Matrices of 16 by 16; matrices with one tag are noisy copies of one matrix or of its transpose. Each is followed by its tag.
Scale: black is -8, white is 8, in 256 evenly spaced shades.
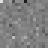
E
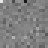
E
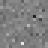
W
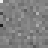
E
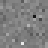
W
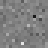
W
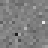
W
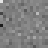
E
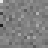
E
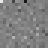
E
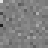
E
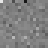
E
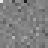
E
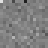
E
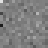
E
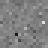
W
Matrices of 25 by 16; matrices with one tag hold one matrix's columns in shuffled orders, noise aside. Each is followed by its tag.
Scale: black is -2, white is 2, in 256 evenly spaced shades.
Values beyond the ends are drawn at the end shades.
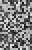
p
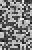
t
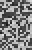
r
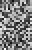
p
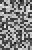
p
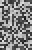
t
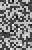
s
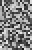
p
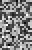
r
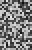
s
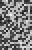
t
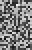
t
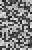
s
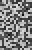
s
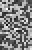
p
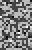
s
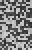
r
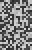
t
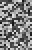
s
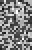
t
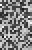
r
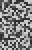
s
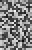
s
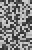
t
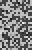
s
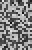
p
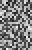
s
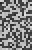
s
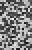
r
